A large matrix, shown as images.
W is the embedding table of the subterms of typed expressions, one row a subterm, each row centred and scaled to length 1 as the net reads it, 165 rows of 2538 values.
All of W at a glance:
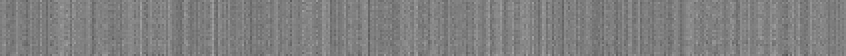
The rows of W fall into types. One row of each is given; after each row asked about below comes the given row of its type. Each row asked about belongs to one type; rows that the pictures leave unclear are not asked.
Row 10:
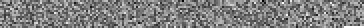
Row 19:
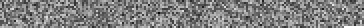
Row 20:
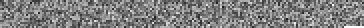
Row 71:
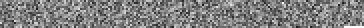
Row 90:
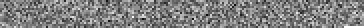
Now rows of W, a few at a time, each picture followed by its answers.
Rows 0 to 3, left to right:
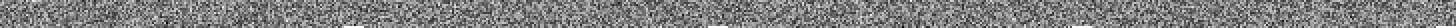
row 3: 20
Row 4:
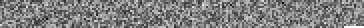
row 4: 20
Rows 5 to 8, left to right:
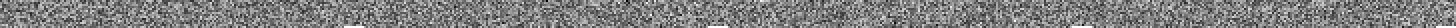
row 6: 10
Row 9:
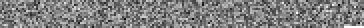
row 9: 71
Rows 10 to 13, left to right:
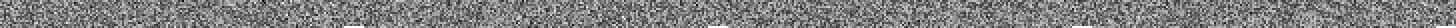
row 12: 20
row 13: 19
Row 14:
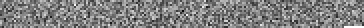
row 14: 71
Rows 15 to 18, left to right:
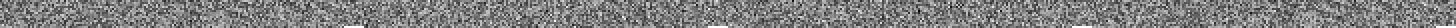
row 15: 19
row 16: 71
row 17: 90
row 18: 19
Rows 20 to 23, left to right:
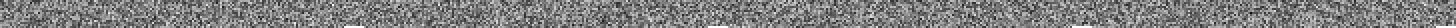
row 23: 19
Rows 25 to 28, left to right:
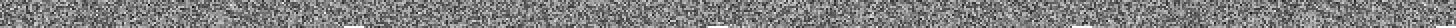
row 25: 19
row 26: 10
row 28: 19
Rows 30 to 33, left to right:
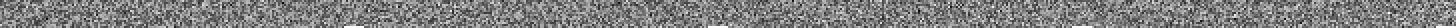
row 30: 20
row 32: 90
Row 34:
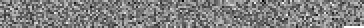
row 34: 10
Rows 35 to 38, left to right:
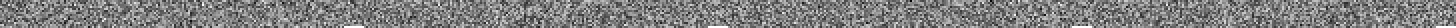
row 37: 10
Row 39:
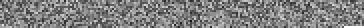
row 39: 19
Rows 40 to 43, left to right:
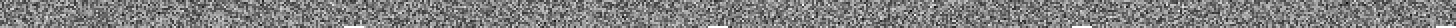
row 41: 20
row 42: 71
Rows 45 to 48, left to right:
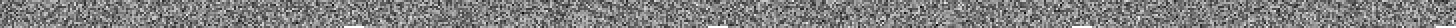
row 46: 19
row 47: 19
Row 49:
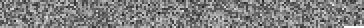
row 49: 19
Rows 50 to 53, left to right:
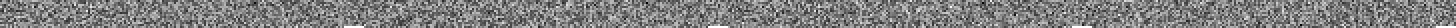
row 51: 20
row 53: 71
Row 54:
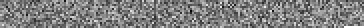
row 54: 90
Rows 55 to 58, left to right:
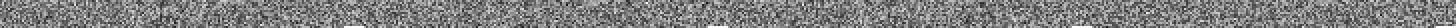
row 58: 10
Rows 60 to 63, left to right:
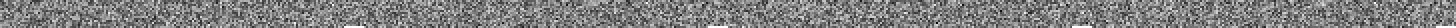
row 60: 20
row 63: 71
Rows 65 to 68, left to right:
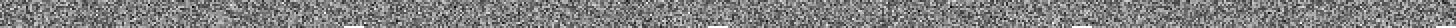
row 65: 19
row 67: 10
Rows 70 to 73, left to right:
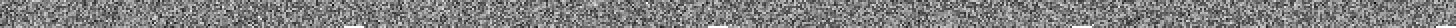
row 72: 19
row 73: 20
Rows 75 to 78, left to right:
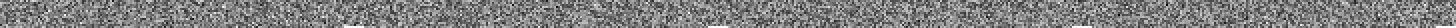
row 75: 90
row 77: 20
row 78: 90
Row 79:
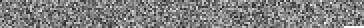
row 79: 10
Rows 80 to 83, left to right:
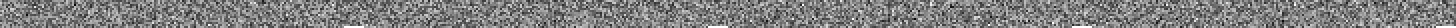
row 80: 90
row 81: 19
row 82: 10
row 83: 19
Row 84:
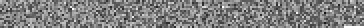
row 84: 71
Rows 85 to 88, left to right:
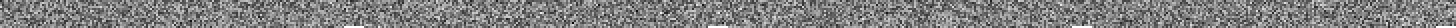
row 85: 20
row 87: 19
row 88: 20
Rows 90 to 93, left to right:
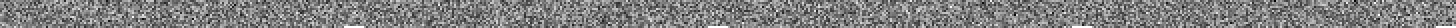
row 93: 10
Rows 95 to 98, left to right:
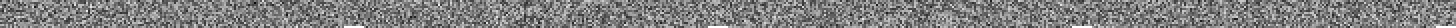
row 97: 19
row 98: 90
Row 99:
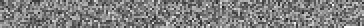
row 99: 20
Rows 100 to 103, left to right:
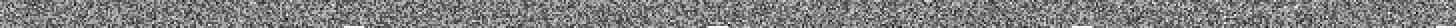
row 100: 90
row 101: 10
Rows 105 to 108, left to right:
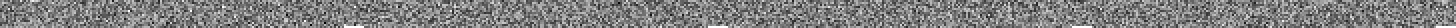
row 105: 19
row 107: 90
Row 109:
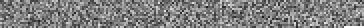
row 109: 20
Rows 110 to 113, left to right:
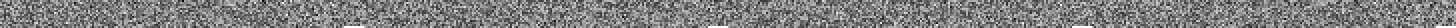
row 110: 10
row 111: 20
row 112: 20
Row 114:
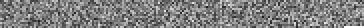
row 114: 20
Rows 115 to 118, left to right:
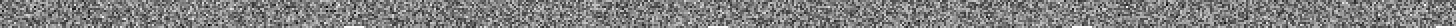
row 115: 20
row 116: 20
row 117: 20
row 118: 90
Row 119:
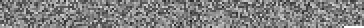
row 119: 19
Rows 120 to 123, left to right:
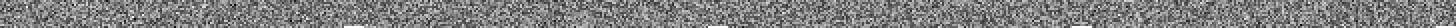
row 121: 19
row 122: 10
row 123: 71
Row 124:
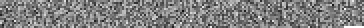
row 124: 71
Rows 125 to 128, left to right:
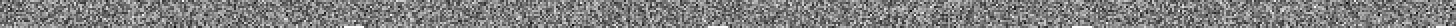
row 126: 71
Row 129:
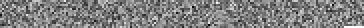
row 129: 19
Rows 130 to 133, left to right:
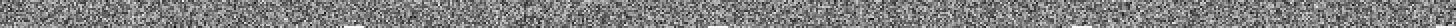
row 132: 90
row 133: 71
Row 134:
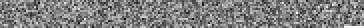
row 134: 71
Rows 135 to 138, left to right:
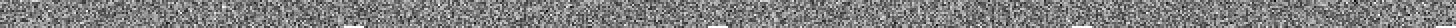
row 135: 71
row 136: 71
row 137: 71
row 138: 10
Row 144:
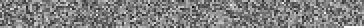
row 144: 19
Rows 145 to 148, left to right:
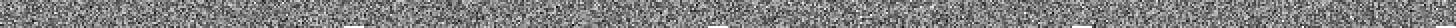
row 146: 19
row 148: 71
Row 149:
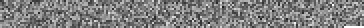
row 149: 20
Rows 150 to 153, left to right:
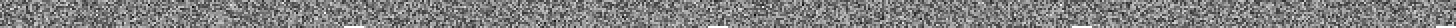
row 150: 19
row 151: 20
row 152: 90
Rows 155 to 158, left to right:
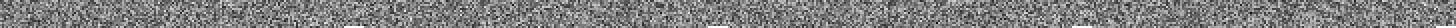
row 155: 20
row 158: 19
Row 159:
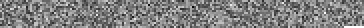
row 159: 19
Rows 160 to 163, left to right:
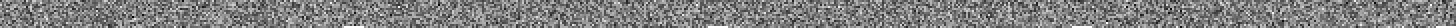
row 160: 10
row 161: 90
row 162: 90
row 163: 20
